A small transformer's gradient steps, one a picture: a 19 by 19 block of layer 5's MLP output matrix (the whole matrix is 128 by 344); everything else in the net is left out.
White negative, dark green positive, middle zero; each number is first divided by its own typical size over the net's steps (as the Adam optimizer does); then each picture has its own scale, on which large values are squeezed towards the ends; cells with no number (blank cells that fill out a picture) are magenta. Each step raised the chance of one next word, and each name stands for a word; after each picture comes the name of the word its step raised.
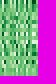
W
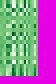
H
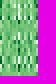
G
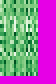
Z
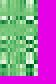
G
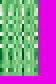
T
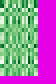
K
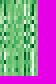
T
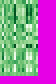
T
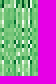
K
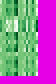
Z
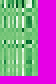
K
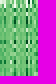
K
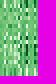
H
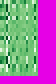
G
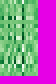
G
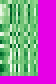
T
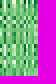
W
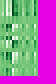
T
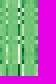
H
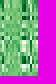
G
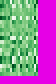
G
